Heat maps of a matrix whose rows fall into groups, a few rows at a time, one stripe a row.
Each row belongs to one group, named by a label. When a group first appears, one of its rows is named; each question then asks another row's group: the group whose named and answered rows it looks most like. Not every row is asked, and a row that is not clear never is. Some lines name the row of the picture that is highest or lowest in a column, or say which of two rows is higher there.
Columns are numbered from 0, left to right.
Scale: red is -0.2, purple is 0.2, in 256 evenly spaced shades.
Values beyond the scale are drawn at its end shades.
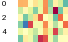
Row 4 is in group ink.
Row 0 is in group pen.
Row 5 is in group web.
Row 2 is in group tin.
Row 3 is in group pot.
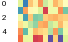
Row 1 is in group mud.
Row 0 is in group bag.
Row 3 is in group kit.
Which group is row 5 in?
pen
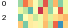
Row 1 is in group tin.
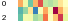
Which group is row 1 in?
ink
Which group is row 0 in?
tin
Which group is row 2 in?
mud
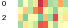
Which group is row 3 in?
web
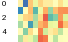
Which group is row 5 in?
web
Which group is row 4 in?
bag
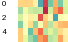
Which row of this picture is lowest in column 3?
4
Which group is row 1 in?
mud
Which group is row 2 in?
web
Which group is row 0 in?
pen
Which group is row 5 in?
kit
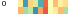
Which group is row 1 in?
kit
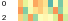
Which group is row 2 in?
kit
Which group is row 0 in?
pen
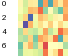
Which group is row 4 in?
mud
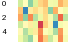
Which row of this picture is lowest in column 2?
2
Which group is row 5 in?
tin
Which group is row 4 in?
tin
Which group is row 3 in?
web
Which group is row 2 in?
kit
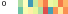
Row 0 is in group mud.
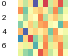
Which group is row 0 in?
kit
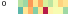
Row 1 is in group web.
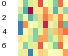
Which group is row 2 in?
mud
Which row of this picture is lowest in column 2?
1
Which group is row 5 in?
kit
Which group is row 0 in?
tin
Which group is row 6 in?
tin
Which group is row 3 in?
mud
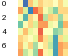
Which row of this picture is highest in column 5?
2
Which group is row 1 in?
tin
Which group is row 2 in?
bag
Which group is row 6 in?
kit
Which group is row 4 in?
web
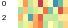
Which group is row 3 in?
bag
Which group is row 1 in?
mud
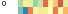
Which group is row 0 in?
mud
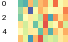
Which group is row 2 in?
ink
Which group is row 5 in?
tin
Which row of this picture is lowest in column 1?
1
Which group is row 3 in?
kit
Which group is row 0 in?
ink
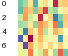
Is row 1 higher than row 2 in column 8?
No
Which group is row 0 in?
ink
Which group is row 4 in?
bag
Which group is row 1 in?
web
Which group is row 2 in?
web
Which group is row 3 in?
ink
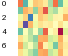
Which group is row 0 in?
pen
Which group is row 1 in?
web
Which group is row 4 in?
mud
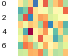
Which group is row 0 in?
kit
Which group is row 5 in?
web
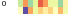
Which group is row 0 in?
web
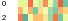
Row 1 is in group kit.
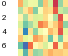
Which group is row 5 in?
pen
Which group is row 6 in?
bag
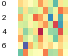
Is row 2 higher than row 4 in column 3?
No
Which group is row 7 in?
mud
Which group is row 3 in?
ink
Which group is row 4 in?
tin
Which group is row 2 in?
pen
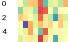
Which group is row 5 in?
web
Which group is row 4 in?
pot
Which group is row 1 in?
web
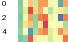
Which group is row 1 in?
bag
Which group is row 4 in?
mud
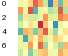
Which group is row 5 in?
bag
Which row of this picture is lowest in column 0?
1
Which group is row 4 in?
web
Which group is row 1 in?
kit
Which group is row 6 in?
bag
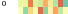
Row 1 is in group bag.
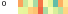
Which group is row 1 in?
bag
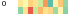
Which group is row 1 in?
web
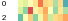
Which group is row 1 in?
pot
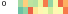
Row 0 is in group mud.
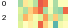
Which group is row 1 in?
bag
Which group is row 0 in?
web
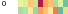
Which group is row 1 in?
ink
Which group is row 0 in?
web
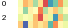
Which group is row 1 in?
bag
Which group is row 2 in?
tin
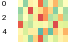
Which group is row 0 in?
bag
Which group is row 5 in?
tin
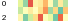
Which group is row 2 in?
tin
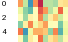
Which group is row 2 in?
bag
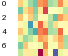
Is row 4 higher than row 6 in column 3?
Yes
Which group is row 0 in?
kit
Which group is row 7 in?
web
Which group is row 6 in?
mud
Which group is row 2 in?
kit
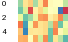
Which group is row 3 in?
pen
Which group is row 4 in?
pen
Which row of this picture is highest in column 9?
5
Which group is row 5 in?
pen
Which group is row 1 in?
bag
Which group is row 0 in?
web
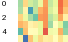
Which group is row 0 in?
mud
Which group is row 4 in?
mud
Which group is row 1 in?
mud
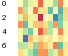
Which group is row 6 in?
ink
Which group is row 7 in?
kit
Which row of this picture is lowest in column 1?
2
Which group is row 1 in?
pen
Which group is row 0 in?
tin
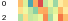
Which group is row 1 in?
kit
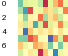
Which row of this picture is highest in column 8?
6
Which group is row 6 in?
pen
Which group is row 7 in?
web
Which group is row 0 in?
mud
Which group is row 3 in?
kit
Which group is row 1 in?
pot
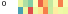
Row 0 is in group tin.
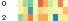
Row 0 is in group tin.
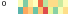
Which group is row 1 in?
web
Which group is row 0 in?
bag
